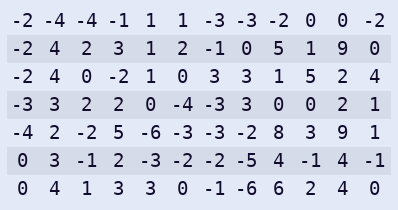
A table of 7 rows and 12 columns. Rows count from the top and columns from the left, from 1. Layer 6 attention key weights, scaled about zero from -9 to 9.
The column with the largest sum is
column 11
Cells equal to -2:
10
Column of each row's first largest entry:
5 11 10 2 11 9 9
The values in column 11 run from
0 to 9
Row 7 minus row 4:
3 1 -1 1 3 4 2 -9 6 2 2 -1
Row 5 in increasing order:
-6 -4 -3 -3 -2 -2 1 2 3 5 8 9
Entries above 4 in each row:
0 2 1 0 3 0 1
